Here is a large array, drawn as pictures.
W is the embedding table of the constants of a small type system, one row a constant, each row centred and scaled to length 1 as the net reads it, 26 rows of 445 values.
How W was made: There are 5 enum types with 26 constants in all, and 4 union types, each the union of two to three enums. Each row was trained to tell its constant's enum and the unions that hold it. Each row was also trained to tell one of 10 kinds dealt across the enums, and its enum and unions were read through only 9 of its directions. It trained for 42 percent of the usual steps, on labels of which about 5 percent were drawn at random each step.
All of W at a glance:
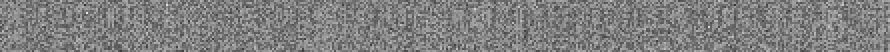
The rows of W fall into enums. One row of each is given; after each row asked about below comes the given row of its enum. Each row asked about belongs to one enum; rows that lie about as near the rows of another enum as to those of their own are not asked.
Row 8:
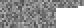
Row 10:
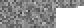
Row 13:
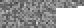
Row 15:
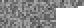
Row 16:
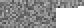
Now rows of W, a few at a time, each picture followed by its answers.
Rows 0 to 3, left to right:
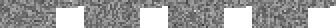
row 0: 16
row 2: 16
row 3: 15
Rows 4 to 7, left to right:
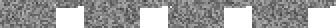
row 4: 8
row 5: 10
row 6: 16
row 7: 8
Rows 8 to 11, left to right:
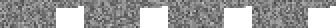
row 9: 16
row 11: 10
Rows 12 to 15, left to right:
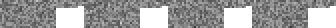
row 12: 13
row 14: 15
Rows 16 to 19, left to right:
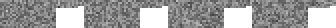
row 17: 8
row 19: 16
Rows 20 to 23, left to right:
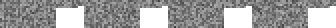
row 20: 15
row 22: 13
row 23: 13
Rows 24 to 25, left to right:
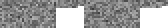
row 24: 13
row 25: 15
